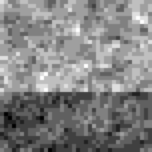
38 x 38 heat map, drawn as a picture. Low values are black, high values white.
Average level on the scale: 50%. Stripes: none. Seam: horizontal, 60% of the way down, the top part higher. Ninth with the lowest average: bottom left.
